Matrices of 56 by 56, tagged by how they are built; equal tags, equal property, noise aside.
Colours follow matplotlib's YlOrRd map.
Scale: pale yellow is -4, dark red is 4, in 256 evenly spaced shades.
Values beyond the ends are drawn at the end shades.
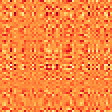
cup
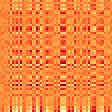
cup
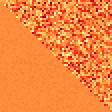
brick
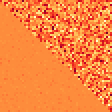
brick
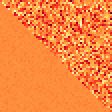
brick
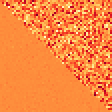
brick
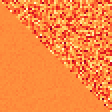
brick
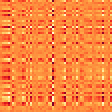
cup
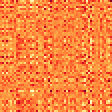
cup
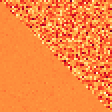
brick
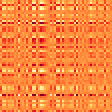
cup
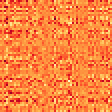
cup
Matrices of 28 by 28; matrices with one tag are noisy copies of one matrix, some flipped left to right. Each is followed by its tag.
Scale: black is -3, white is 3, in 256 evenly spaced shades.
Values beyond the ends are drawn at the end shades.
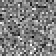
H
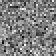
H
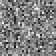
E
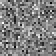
E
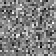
E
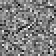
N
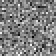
H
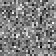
E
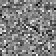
N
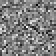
N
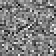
N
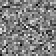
N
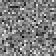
H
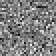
H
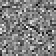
N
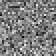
H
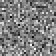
H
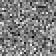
H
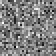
E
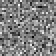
H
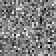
E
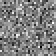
E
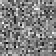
E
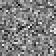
N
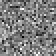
H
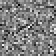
N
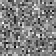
E
